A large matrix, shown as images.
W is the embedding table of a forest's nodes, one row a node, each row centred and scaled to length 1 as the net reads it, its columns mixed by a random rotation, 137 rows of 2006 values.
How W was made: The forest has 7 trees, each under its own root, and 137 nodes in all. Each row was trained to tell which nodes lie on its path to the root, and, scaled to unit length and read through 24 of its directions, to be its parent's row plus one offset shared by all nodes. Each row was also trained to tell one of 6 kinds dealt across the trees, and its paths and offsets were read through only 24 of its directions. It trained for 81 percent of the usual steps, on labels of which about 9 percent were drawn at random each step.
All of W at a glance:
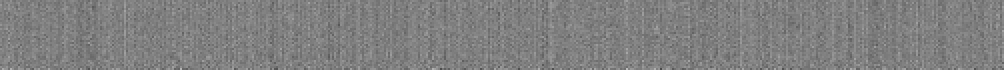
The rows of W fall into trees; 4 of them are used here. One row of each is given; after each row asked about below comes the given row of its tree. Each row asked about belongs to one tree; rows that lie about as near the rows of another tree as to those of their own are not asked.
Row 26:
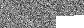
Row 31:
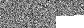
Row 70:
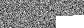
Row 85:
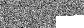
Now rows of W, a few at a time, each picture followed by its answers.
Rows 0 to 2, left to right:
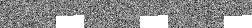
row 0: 31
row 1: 85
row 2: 26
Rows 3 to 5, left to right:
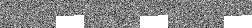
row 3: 85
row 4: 26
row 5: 70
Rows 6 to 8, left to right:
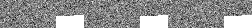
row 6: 70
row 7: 70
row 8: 70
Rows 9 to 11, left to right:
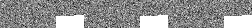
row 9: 31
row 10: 85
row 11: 26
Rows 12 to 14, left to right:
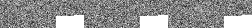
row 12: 70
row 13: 70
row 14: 70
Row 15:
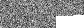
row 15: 31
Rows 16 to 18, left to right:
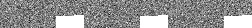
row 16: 70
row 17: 31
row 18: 70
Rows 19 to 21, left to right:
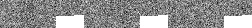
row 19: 85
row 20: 26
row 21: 70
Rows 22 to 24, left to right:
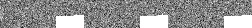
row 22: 85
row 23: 31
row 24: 85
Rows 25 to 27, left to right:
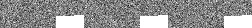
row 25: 70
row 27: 70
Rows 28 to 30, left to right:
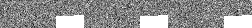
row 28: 31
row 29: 31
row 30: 85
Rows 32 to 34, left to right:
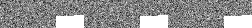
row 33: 31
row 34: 85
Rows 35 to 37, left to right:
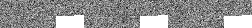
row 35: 85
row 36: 31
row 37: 85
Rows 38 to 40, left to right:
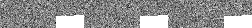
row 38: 31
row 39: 31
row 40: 85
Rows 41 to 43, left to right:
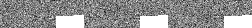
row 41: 85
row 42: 26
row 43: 31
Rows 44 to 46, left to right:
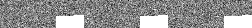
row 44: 70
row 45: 85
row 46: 31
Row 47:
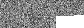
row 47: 31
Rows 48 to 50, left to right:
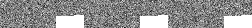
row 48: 31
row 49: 31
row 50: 70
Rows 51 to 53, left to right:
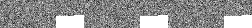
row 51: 31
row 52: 31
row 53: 31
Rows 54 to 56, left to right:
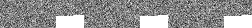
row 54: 70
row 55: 70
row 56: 85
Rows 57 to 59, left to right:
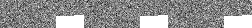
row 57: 70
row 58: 85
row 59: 85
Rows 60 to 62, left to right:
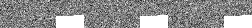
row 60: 85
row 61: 31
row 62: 31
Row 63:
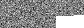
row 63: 26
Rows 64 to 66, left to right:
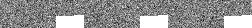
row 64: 31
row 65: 70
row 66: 85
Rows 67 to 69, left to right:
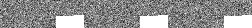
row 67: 85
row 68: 70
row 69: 26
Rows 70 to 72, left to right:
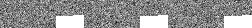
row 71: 70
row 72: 31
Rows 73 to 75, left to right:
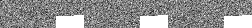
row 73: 26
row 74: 70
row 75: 70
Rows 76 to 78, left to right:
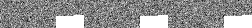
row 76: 85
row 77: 31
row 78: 31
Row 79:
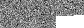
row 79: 26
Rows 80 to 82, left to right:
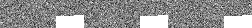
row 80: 70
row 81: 26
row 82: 85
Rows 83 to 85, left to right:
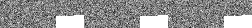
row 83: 31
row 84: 26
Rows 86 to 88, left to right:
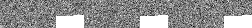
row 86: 31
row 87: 70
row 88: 31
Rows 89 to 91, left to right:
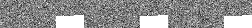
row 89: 70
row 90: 70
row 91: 26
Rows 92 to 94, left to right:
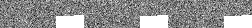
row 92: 26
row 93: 70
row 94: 85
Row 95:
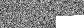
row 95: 70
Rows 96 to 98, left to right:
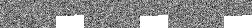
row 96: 85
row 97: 31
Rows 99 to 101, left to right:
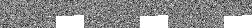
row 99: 31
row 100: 70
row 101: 31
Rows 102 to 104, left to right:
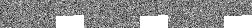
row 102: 70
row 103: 31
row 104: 85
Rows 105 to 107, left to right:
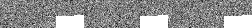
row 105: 31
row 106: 31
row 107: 85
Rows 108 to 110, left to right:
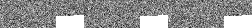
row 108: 70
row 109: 31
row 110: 85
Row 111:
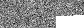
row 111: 70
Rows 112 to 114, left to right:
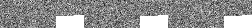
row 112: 70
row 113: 26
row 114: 70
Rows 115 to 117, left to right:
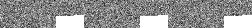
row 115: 85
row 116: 26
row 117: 85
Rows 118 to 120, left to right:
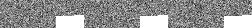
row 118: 70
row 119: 85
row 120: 85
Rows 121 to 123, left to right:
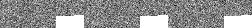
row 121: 70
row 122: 31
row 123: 31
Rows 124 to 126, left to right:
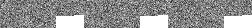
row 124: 26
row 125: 85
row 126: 85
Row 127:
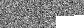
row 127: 26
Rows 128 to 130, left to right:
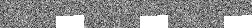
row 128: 26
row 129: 31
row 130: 26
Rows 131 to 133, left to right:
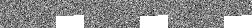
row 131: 26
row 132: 70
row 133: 85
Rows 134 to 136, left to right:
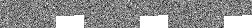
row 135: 70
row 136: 85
